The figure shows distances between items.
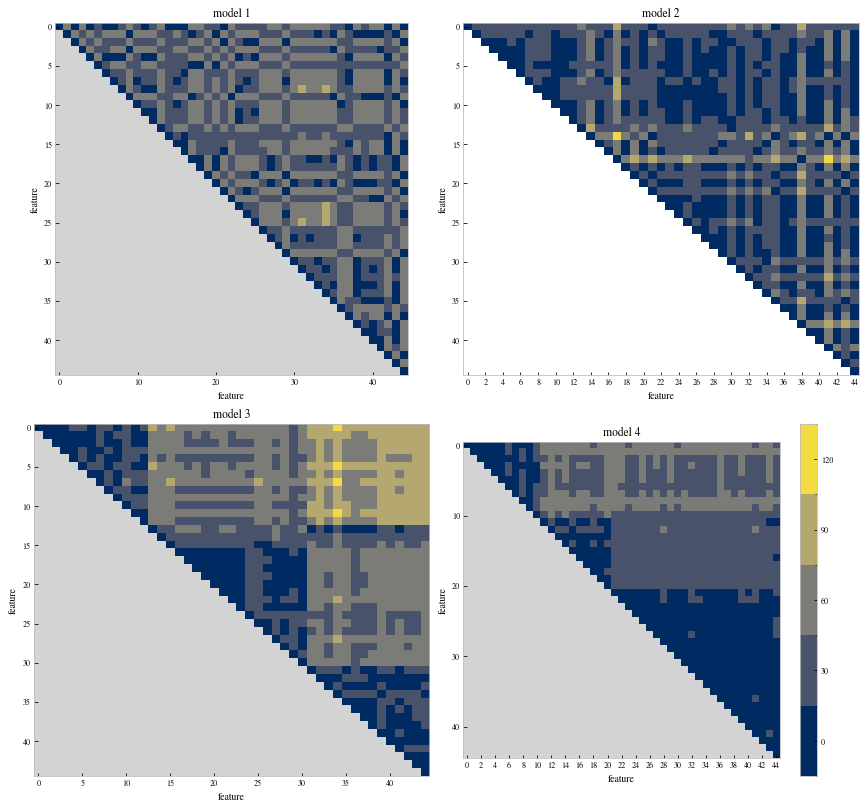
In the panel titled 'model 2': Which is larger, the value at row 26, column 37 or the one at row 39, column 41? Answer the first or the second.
the second
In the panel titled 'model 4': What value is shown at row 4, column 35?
30
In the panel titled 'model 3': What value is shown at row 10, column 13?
60
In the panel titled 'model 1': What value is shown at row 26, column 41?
30
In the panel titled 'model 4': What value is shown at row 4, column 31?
30
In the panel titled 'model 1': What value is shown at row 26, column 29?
60
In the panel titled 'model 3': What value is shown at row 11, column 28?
60
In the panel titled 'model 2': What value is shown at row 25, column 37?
30
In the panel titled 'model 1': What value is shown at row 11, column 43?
60
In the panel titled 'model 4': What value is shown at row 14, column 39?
30
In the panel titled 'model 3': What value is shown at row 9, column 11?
30
